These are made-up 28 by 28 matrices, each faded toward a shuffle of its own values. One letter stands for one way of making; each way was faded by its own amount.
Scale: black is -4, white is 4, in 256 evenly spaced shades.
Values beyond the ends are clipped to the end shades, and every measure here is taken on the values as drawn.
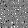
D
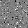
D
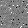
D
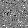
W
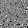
W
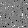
D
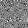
W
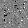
D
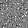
W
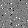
D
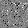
W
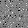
D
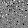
W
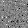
W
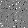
D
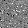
W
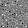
W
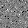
W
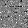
W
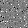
W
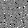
D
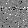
W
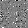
D
